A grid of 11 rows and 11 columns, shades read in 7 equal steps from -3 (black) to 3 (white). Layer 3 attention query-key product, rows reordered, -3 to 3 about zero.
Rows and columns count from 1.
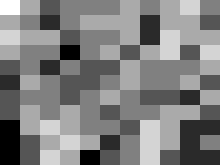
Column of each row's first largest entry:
1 1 1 9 7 2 6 2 3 4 3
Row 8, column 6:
-1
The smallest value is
-3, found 5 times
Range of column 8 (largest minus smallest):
4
